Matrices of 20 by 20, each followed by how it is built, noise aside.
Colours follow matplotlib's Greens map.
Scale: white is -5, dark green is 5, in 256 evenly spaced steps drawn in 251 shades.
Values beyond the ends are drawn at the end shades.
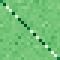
diagonal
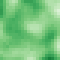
smooth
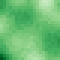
smooth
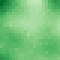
smooth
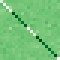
diagonal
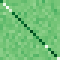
diagonal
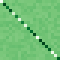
diagonal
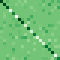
diagonal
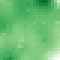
smooth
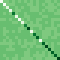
diagonal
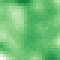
smooth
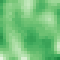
smooth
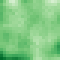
smooth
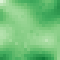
smooth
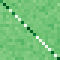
diagonal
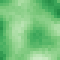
smooth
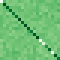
diagonal
